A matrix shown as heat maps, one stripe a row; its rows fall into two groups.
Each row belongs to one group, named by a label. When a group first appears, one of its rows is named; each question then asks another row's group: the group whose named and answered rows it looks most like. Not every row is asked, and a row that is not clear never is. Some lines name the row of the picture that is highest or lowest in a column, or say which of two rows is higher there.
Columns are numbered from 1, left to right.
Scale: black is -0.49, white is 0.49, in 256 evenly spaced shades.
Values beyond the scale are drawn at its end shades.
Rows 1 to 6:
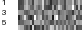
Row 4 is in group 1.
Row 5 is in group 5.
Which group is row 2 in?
5
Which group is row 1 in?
5
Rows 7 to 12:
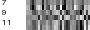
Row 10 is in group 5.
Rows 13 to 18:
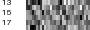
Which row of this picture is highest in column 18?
15
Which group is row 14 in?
5
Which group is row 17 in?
1
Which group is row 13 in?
1
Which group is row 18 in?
1
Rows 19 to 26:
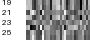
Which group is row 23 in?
5
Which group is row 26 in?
1
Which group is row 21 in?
1
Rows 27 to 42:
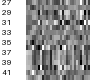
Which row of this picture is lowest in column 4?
35
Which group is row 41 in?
1
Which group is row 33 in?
1
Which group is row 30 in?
5
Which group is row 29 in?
5
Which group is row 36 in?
1
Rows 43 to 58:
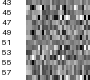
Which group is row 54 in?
1
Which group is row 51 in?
5
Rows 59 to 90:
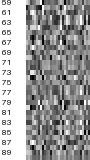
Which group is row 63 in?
5
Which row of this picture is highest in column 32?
79
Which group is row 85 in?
5
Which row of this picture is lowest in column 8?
60
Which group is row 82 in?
1
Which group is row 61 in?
1
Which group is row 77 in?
5
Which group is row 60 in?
1
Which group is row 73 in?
1
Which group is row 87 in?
1
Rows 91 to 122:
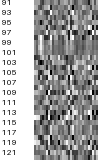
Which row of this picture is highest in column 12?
106
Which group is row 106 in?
1
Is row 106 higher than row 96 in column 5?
No
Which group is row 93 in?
1
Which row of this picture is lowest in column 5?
114
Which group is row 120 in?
5
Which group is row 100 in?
1
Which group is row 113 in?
5
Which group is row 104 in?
5
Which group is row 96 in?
5
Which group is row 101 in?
1
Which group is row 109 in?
5
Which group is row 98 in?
1
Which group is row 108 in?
1
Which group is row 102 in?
5
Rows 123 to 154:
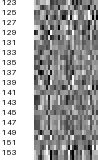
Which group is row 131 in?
1
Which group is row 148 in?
5
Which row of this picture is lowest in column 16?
126
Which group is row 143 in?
5
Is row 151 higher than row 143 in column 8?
Yes
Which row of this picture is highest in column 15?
152
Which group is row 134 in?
5
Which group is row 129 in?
1
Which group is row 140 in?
5
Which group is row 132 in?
1
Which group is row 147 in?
5
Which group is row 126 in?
5
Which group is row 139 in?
1
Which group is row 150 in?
1
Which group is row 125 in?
5
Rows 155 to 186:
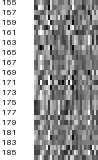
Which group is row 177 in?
5
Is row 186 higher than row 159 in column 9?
Yes
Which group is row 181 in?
1
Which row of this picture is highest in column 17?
171
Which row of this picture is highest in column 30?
184
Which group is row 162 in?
5
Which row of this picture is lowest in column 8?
156
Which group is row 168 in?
1
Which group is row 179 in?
5
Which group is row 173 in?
1
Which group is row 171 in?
1
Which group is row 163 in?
5
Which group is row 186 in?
1
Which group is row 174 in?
1
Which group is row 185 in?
5
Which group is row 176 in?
5
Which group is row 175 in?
5
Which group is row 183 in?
1
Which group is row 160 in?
1
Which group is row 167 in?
1
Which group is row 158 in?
5
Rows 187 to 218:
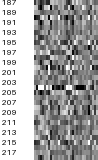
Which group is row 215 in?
5
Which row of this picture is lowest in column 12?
204
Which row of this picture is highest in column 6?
188
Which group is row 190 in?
5
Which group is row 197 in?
1
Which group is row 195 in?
5
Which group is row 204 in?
1
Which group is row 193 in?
5
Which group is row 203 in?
5
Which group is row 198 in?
1
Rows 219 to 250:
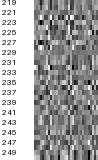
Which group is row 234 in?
1
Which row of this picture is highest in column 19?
222
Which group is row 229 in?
1
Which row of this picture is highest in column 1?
232
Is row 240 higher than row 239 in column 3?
Yes
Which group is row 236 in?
5
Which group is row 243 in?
1
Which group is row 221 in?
5
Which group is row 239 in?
5
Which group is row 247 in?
5
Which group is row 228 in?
1
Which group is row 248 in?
1
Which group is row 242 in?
1
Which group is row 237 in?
1
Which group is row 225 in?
5
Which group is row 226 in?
1
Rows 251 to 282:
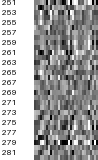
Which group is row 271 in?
5
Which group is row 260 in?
5
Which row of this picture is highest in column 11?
253
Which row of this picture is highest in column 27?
279
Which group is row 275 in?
5
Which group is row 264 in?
5
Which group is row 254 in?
1
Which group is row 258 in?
5
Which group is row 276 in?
5
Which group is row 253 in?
1
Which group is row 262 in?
1
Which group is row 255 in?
1
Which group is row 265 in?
1
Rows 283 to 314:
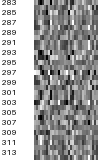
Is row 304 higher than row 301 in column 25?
No
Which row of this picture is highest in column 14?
297
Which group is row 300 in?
5
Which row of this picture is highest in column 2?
297
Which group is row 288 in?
5
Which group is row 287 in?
1
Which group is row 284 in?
5
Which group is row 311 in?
1
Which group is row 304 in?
1
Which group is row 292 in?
5
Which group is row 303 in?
5
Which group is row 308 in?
1
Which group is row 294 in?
1
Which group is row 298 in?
1
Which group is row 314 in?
5
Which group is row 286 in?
1
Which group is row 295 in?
1
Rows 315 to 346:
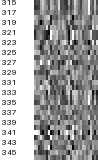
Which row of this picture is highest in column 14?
341
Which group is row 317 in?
5
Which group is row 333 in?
5
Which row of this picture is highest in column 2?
341
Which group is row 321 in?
1
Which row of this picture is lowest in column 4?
319
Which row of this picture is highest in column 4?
327
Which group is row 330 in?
5
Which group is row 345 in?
1
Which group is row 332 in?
1
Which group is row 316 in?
5
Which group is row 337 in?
1
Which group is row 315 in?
5
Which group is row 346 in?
5
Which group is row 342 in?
1
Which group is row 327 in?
1
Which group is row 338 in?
5
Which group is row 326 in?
5
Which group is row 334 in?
5
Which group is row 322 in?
1
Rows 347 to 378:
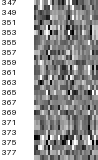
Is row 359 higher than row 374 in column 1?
Yes
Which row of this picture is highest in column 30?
365
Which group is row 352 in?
5
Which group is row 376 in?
1
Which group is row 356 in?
1
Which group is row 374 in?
5
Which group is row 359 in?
1
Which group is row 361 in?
5
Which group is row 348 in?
1
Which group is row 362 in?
1
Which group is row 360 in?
5
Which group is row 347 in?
1
